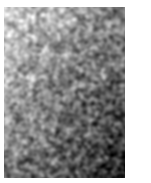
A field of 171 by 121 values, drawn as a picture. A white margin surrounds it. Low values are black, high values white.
Average level on the scale: 50%. Slope: up to the top left. Mirror symmetry: none. Ninth with the highest average: top left.
